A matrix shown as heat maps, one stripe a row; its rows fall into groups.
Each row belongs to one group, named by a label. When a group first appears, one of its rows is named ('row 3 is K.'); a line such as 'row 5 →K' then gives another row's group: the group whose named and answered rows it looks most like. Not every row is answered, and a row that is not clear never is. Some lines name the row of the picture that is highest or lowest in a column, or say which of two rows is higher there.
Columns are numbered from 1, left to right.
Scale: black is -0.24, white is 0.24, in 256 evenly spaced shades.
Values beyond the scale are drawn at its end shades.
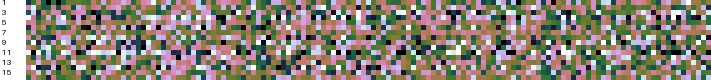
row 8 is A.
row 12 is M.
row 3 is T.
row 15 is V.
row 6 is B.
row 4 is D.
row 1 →B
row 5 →D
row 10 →B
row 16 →B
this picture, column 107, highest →3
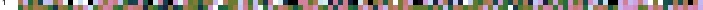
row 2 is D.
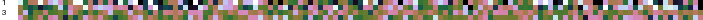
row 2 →A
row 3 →T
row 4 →D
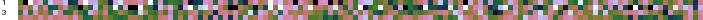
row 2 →B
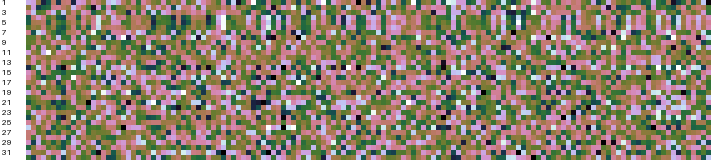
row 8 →M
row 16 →M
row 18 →A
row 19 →V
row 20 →T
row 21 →B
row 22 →A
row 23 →V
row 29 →M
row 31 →D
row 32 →T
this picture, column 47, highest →10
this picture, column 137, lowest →1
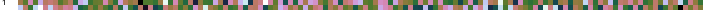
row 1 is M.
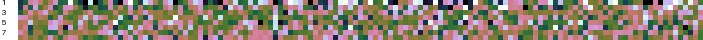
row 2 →T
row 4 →V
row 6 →D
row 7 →A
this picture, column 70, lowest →8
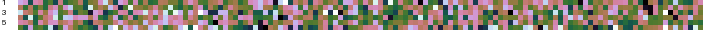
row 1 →A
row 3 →D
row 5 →D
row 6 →M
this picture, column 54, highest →1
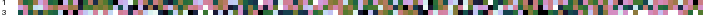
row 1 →A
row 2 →B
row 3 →A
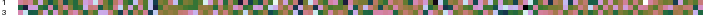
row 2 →T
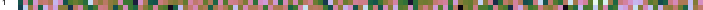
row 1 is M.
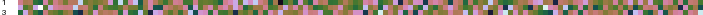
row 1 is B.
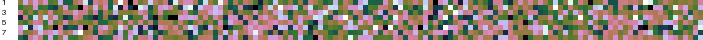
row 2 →B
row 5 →T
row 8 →T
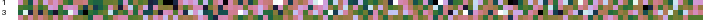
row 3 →T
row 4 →D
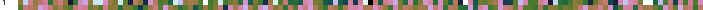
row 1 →V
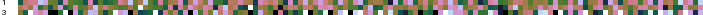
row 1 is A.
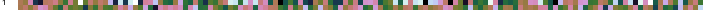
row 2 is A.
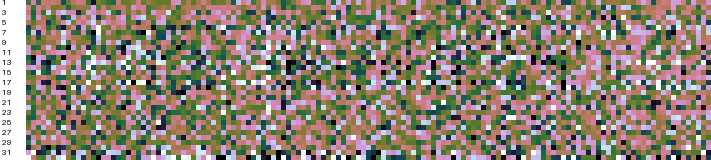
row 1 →T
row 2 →M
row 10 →A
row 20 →M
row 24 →T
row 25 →V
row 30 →B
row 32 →D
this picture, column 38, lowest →17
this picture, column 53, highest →10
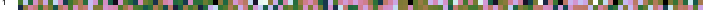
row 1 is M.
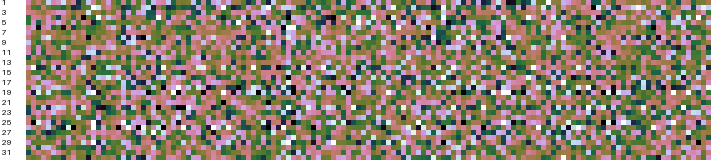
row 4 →V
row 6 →A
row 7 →A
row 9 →A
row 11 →M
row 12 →B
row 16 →V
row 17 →B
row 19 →M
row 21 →D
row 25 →M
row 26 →V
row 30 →A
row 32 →B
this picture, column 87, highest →8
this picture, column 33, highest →22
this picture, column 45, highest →19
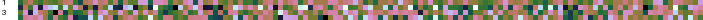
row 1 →B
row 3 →A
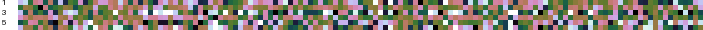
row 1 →A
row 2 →B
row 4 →D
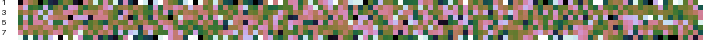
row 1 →B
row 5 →T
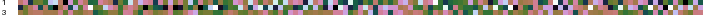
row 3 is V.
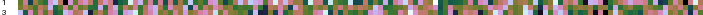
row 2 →M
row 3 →M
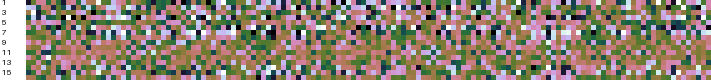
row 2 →A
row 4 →A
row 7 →M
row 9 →V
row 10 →B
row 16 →M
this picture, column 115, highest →1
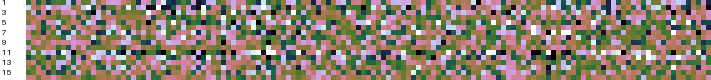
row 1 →A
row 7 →M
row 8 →V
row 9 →D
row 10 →A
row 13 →D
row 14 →M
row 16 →B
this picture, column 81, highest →13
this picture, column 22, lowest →11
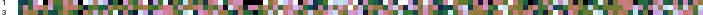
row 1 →B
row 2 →T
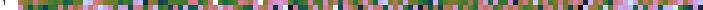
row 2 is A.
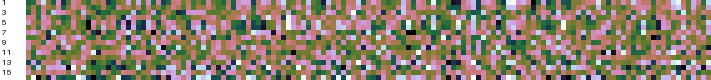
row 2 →T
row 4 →A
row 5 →B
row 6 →B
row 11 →M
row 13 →T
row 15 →D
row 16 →T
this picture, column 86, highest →3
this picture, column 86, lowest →1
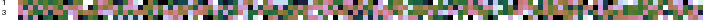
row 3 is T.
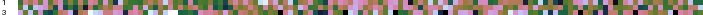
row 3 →V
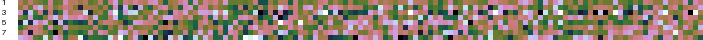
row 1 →M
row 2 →B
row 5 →A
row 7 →A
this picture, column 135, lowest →3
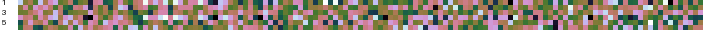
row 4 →D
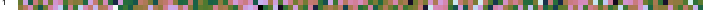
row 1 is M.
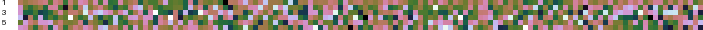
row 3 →A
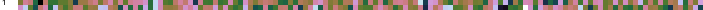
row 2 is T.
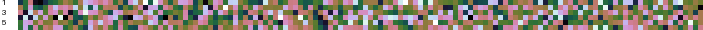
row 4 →A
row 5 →V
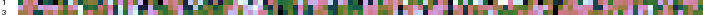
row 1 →T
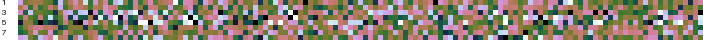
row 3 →M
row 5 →B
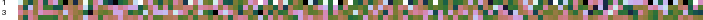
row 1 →D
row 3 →D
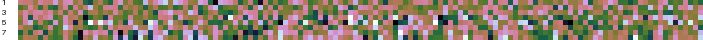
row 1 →D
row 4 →T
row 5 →V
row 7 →B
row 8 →B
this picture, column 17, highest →5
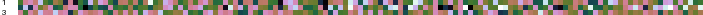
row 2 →T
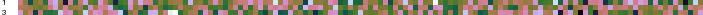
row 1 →D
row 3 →V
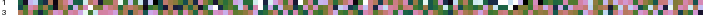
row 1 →T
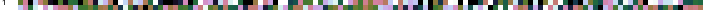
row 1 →A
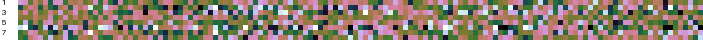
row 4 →M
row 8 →T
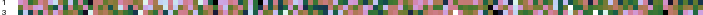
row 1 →D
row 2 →V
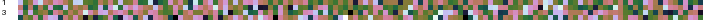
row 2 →M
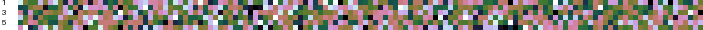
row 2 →B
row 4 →V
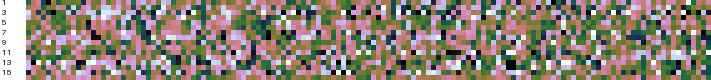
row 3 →A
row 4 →V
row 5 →B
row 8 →D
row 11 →T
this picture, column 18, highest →15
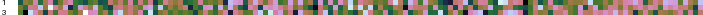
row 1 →T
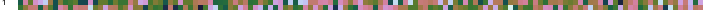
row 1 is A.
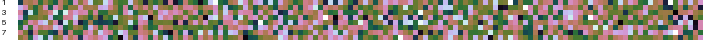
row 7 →A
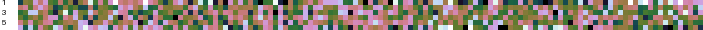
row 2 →A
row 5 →M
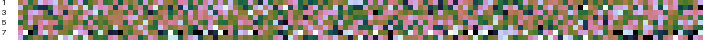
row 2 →A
